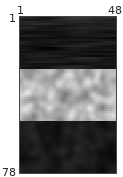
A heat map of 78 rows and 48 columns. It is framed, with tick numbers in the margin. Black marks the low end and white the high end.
The table splits into 3 rows of 1 panel. Panel 1,1: very low, streaked across, faint in contrast. Panel 2,1: high, blotchy. Panel 3,1: very low, blotchy, faint in contrast.
